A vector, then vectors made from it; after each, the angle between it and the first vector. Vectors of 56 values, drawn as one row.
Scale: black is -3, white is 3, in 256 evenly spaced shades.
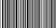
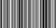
partly opposed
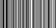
orthogonal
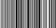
partly aligned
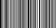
orthogonal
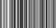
partly opposed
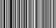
partly opposed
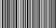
nearly parallel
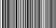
nearly parallel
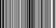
orthogonal
